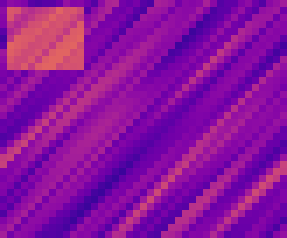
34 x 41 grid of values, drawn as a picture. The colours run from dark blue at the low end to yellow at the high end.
Average level on the scale: 30%. Mirror symmetry: none. Ninth with the highest average: top left. Odd patch: higher, in the top left. Grain: diagonal, up to the right.
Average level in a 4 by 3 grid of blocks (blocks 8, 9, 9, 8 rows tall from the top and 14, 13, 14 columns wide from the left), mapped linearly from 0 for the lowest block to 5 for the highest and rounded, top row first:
510
211
201
011
